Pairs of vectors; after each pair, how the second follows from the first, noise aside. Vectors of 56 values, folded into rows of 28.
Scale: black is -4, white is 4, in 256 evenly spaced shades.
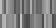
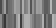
negated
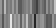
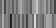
negated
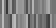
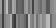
negated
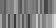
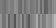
shrunk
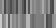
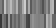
negated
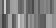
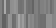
shrunk
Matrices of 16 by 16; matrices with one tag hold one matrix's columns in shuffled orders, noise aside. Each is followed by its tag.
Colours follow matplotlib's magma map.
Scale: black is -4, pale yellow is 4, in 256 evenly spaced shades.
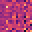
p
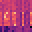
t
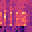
t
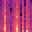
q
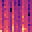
q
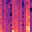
q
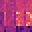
t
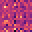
p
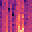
q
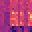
t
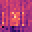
t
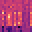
t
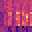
t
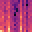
q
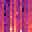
q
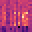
t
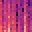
q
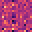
p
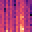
q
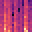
q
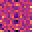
p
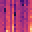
q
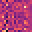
p
